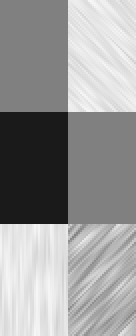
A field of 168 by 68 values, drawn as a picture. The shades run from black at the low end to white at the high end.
The table splits into 3 rows of 2 panels. Panel 1,1: middling, flat. Panel 1,2: very high, slanting down to the right, faint in contrast. Panel 2,1: very low, flat. Panel 2,2: middling, flat. Panel 3,1: very high, streaked downward, faint in contrast. Panel 3,2: high, slanting up to the right.
